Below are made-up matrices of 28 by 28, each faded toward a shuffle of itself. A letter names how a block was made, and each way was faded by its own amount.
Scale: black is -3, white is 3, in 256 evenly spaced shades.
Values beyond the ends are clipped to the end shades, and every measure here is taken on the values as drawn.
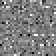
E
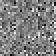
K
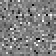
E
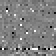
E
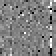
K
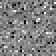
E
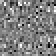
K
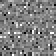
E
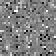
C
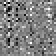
K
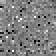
C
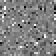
C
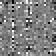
K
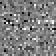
E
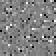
C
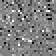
C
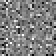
K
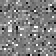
C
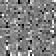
K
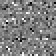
E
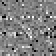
E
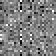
K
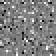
C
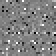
C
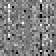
K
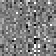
K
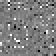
C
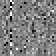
K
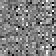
K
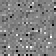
C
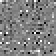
C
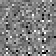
K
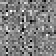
K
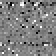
E
